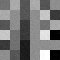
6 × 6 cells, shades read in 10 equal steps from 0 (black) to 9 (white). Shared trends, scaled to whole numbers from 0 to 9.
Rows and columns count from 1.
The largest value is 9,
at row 6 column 5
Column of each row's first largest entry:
2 5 6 5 4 5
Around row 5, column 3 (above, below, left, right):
2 1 4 5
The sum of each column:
27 27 12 31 36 18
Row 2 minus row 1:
2 -1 0 -1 4 -3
